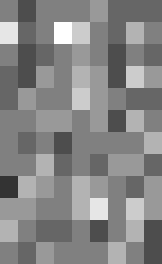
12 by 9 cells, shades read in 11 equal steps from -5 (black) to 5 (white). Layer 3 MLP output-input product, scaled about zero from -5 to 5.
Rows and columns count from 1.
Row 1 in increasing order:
-2 -1 -1 -1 0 0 0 0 1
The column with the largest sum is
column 5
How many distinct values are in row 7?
4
